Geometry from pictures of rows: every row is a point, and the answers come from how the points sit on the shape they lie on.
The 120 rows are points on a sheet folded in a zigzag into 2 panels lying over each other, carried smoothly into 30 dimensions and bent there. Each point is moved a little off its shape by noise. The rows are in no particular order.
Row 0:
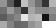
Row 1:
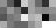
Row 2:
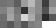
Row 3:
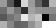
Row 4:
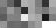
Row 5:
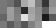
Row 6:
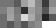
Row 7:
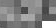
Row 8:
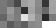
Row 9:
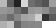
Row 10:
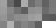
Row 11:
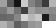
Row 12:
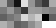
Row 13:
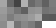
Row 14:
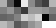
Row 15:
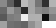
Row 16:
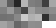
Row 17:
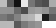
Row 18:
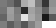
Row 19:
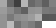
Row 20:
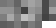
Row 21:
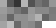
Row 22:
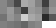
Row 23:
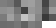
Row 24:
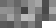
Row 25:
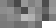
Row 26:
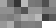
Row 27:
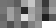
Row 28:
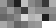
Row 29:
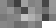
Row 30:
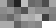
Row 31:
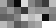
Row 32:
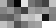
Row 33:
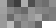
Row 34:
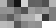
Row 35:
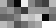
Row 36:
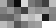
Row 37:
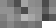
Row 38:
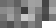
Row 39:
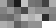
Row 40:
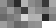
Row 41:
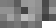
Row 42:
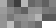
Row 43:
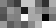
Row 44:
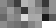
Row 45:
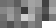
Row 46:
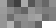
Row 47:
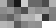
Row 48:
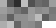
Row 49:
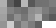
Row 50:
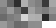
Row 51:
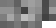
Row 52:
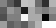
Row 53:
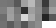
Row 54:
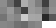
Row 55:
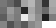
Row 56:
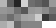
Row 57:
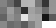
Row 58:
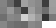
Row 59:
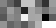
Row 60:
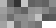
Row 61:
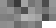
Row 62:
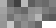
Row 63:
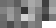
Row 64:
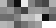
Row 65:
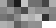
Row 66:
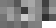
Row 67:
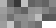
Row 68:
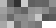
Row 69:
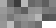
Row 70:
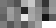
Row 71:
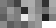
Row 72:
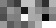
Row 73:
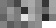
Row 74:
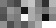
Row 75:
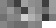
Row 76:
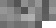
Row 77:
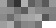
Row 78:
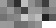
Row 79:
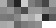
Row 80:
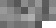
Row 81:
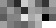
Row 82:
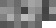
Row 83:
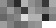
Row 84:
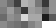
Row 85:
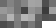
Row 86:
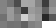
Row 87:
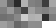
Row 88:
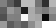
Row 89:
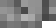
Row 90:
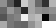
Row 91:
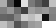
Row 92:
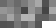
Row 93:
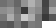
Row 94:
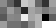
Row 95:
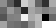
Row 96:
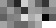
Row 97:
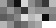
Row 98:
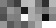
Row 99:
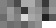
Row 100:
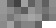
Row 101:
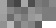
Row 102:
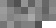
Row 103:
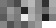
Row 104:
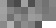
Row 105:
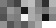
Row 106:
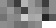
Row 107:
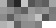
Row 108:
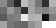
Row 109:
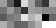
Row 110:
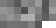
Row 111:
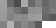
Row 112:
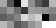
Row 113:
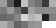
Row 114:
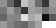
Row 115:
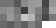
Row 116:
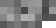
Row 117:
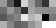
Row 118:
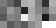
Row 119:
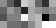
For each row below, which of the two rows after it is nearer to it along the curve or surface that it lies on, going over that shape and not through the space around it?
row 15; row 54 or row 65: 65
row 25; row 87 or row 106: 87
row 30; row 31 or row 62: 31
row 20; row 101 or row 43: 43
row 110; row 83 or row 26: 83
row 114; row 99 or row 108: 99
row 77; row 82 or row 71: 71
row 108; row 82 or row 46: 46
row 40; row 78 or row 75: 75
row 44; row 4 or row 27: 27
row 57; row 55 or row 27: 27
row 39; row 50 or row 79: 50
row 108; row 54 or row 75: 75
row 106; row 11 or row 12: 12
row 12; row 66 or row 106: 106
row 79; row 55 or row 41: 41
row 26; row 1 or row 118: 1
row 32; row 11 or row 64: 11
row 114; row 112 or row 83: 112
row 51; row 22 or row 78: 22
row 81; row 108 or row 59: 59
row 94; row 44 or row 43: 43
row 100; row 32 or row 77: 77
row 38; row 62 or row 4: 4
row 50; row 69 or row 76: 76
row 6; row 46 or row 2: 2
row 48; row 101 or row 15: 101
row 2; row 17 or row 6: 6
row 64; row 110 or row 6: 6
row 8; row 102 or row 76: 76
